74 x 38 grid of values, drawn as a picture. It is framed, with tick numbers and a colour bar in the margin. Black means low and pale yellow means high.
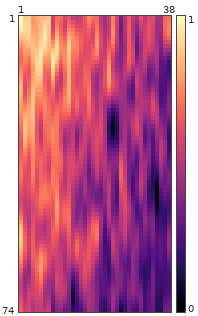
Ninth with the highest average: top left. Slope: up to the top left. Average level on the scale: 50%. Grain: streaks running down.
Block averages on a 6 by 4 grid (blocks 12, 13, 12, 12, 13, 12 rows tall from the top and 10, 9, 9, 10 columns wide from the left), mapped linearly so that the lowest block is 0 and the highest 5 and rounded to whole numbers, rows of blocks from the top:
5432 | 4321 | 4211 | 3220 | 3310 | 2100
